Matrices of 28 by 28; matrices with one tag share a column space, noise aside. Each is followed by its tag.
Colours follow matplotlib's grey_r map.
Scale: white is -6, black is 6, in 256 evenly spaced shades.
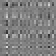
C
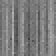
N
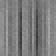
N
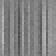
N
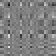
C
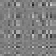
C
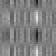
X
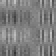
X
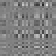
C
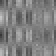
X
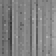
N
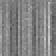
N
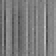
N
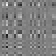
C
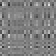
C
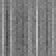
N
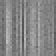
N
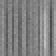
N
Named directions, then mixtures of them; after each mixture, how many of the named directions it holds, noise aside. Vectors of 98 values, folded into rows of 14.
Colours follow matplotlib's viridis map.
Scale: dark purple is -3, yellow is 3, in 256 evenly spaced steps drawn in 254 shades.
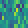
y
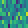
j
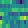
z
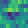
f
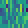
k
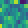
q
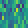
one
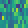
one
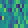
one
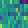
three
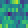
two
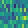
three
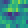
one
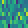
one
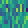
one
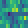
three
